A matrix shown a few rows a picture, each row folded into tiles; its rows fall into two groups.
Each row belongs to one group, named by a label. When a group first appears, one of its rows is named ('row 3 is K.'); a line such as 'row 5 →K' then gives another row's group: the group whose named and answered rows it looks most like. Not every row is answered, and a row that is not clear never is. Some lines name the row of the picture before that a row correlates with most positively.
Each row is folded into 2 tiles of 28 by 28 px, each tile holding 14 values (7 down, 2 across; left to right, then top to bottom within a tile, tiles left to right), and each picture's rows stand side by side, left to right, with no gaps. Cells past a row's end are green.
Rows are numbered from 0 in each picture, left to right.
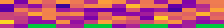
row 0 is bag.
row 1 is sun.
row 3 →bag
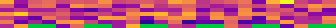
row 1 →sun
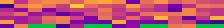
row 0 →sun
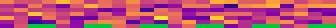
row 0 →bag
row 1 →sun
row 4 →sun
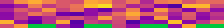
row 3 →sun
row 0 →bag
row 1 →sun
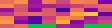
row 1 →bag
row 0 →bag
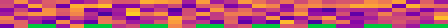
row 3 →bag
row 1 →sun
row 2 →bag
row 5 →sun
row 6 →sun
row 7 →sun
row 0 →bag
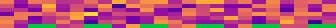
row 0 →bag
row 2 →sun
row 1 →bag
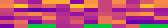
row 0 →sun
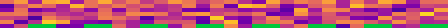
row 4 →sun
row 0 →sun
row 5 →bag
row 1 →sun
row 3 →sun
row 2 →bag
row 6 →sun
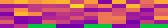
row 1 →sun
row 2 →sun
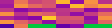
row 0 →sun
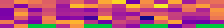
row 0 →bag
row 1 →sun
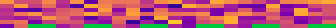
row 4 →bag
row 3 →sun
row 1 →bag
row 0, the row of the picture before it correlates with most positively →1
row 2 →bag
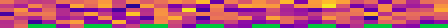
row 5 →sun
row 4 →sun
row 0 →bag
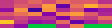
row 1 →sun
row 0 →bag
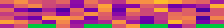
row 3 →bag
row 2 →bag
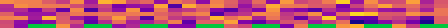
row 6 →bag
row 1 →bag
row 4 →bag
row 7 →bag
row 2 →bag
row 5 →sun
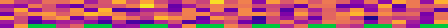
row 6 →bag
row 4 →bag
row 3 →bag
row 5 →bag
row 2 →sun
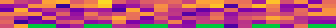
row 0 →bag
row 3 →sun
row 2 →bag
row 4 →sun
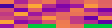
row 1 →bag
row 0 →sun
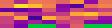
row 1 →bag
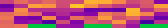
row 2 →bag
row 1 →sun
